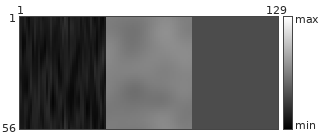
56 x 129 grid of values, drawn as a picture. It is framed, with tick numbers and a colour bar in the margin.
The table splits into one row of 3 panels. Panel 1,1: very low, streaked downward, faint in contrast. Panel 1,2: middling, smooth, faint in contrast. Panel 1,3: low, flat.
